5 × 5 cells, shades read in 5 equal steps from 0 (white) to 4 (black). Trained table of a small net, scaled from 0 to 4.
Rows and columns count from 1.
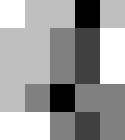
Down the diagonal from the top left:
0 1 2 2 2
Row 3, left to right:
1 1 2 3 0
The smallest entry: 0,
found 5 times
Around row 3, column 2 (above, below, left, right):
1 2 1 2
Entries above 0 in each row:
4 4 4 5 3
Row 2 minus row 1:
1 0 1 -1 -1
